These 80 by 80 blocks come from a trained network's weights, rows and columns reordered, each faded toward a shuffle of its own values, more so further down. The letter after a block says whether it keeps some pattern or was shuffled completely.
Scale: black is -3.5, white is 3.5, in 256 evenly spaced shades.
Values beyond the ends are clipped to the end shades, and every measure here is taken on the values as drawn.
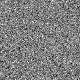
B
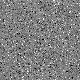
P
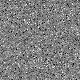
P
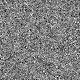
P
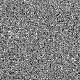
B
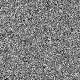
P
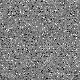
B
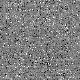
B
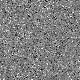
P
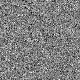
B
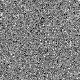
B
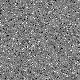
P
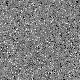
P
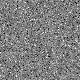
P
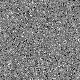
P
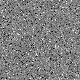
P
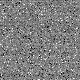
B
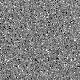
B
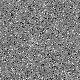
P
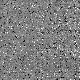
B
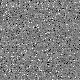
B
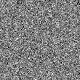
B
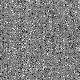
B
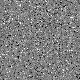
P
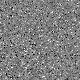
P
